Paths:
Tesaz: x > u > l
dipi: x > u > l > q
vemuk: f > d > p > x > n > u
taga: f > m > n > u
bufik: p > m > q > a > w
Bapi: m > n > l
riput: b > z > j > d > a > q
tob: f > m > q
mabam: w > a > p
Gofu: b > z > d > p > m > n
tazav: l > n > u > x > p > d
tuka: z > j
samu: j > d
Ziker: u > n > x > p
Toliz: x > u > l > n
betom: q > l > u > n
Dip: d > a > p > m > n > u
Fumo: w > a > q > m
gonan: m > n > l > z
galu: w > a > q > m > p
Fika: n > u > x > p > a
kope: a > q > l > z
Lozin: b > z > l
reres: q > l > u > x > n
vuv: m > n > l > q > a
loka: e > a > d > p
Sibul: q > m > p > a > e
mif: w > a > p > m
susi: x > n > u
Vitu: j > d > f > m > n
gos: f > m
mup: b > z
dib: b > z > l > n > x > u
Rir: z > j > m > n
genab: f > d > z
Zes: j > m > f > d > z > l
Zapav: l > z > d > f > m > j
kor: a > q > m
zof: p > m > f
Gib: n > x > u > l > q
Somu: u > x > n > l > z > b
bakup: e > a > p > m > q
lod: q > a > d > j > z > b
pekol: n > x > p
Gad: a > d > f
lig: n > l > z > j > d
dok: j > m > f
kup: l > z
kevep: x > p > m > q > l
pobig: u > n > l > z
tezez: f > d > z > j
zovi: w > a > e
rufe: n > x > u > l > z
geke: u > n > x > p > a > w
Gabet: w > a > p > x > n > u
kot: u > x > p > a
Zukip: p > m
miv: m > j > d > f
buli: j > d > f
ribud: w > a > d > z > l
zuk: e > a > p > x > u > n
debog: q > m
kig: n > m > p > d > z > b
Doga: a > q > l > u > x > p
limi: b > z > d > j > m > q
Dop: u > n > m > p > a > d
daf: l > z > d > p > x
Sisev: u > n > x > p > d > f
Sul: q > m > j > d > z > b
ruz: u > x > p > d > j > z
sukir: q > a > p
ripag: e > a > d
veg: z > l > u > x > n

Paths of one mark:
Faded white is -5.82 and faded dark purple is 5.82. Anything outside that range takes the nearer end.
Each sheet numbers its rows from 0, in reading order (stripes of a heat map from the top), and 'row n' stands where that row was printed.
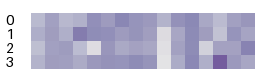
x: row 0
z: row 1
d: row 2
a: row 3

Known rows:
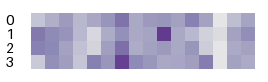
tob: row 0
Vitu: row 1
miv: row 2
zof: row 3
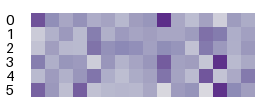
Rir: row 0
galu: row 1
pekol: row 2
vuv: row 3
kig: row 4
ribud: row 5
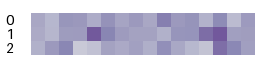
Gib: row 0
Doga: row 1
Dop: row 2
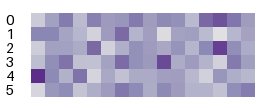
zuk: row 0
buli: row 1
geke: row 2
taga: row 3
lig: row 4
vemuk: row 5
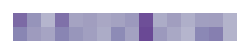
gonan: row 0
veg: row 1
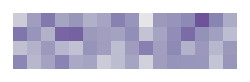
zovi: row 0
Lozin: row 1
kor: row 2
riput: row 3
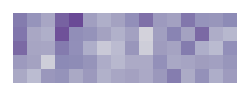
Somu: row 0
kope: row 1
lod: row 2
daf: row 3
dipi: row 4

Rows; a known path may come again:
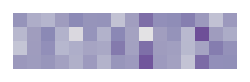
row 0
kevep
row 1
ripag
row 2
susi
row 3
Toliz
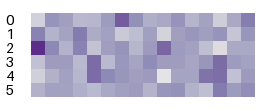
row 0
Sisev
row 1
riput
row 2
Zapav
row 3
mif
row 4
sukir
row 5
tazav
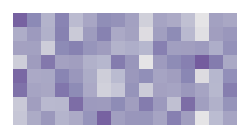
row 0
tezez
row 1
genab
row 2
daf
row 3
zovi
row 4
Sul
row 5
lod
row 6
pekol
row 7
tob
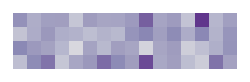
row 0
vuv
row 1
Fumo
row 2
samu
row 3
taga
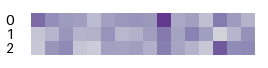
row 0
Bapi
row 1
debog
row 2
Dop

